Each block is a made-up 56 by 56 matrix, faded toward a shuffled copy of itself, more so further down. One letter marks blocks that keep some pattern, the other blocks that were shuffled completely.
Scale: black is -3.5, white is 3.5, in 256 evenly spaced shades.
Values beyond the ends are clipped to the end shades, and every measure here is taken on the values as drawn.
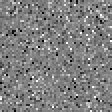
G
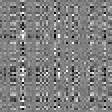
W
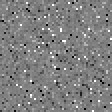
G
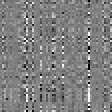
W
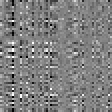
W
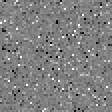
G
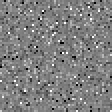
G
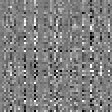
W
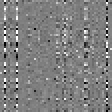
W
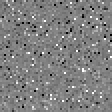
G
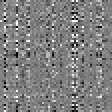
W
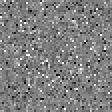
G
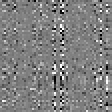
W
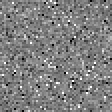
G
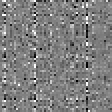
W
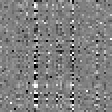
W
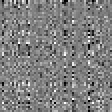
W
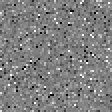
G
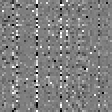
W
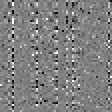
W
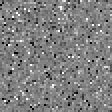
G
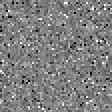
G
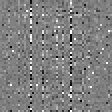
W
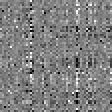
W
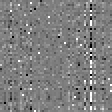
W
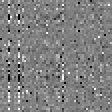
W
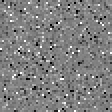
G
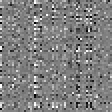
W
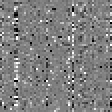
W
